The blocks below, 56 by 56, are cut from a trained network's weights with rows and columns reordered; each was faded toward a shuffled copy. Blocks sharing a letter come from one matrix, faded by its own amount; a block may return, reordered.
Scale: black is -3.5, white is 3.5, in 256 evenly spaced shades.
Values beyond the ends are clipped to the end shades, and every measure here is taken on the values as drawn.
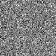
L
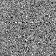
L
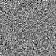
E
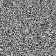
L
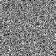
E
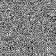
E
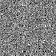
L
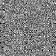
E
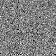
L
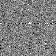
L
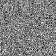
E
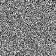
L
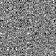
E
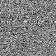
L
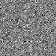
L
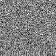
E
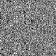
E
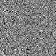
E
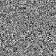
E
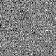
E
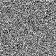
L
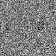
E
